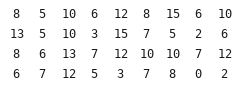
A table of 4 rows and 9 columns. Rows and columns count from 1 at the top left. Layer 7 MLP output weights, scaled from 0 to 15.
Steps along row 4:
up up down down up up down up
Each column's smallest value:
6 5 10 3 3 7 5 0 2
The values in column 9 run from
2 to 12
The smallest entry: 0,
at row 4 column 8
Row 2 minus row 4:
7 -2 -2 -2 12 0 -3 2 4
